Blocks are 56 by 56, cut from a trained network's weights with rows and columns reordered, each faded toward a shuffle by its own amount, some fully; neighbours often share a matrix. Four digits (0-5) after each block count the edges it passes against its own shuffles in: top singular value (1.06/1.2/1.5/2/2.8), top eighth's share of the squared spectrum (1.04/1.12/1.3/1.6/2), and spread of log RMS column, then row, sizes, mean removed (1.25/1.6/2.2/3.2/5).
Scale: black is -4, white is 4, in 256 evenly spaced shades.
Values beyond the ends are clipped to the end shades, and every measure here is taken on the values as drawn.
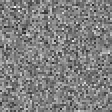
0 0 0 0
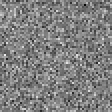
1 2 0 0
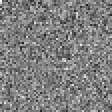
0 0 0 0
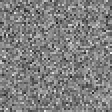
0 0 0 0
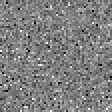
0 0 0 0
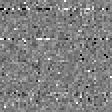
3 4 1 2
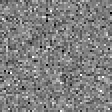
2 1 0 0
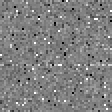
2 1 0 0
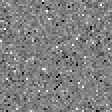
0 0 0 0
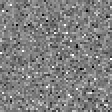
1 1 0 0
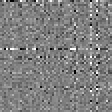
3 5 2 3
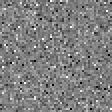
0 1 0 0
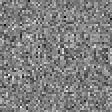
3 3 1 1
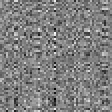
4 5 3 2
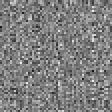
3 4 2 1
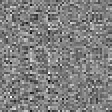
4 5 3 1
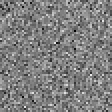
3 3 1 0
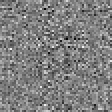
3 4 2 2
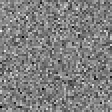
1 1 0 0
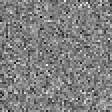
1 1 0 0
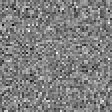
3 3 1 1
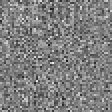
3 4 2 1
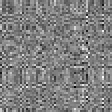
4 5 3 2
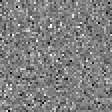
0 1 0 0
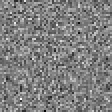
3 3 2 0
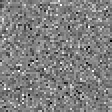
1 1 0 1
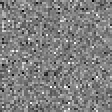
2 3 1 1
